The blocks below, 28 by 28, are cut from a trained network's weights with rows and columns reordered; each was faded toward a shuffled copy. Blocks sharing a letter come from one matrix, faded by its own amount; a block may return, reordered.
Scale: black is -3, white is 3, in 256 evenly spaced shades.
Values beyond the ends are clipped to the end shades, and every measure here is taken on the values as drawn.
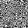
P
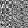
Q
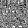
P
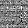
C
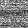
C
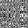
Q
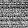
C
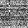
C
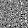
P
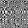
Q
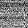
C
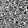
P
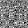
Q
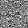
P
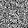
P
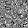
P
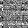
C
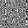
Q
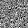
P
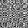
Q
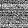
C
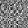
Q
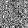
P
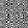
Q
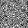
P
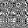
Q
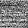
C
